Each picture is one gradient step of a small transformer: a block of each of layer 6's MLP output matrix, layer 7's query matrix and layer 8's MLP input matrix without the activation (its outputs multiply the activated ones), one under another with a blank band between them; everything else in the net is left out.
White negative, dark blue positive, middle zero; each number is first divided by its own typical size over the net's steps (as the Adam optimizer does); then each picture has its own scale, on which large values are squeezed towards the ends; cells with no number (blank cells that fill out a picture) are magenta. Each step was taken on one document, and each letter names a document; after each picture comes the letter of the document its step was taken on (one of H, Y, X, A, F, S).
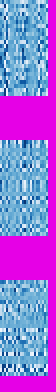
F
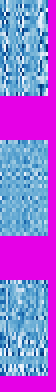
F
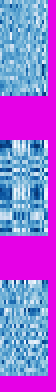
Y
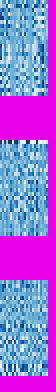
F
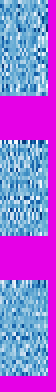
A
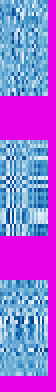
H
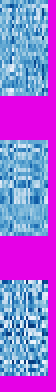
Y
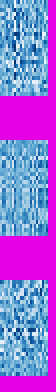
H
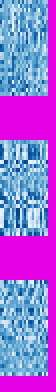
Y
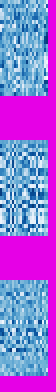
H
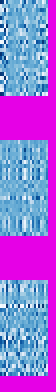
F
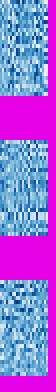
H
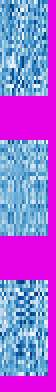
H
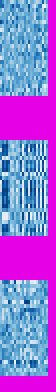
Y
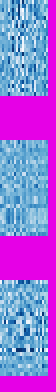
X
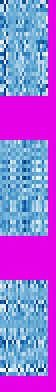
F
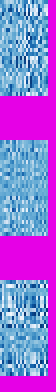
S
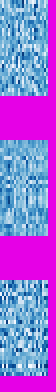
X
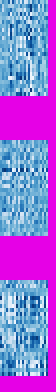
S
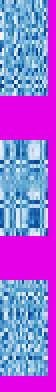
H
